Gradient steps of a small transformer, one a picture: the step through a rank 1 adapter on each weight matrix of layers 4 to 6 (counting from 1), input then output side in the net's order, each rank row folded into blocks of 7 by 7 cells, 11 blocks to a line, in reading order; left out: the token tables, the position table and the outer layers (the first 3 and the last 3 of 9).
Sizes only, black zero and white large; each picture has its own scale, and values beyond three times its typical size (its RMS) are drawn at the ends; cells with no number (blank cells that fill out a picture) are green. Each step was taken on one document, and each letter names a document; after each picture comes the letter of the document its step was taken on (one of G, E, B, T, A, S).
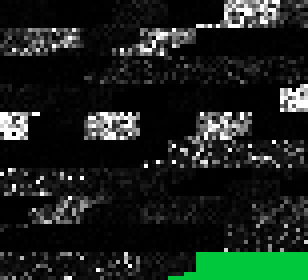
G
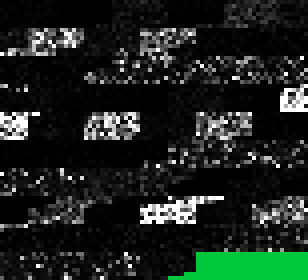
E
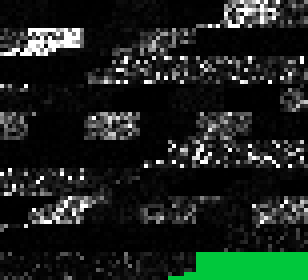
G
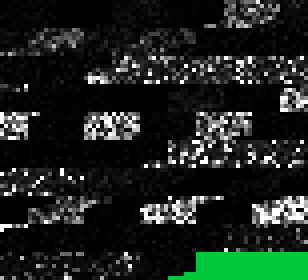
E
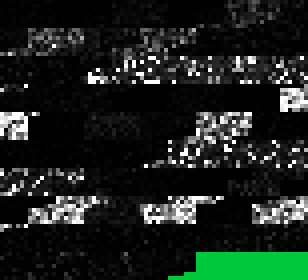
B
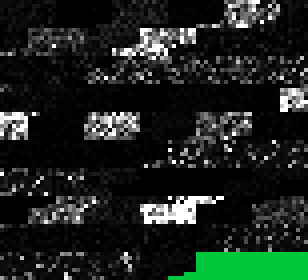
B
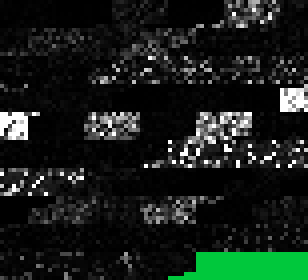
B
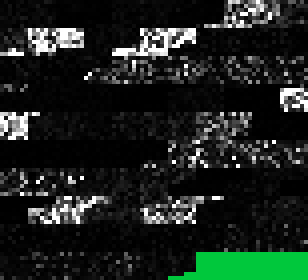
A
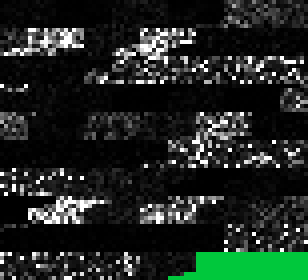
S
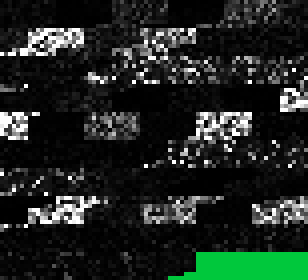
B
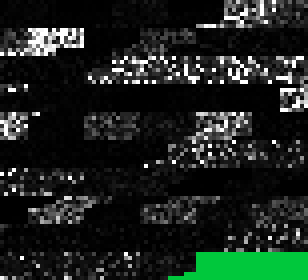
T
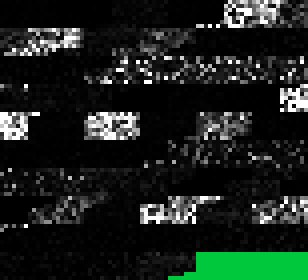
G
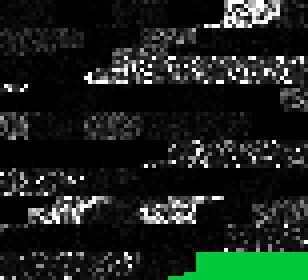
A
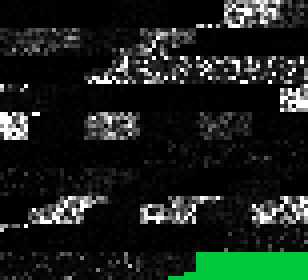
G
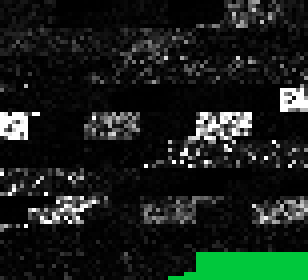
B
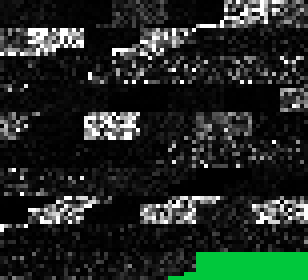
T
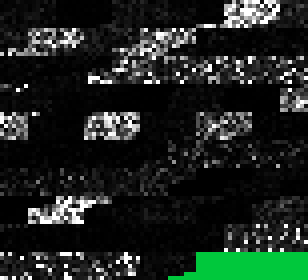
E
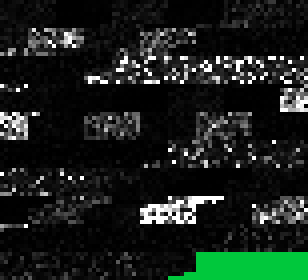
E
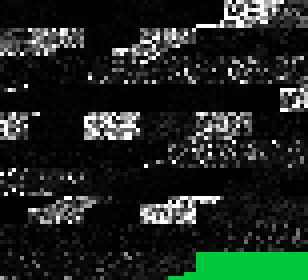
T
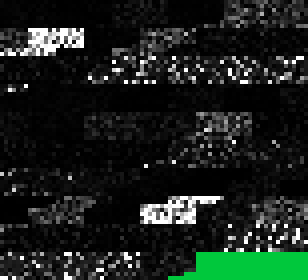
T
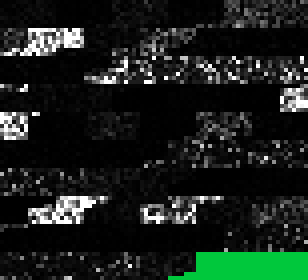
G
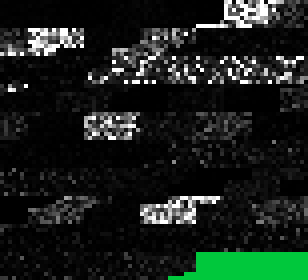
T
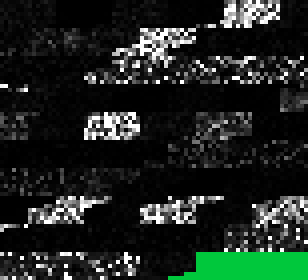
E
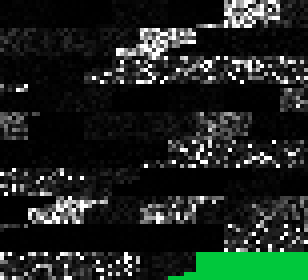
S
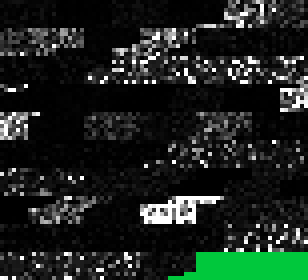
T
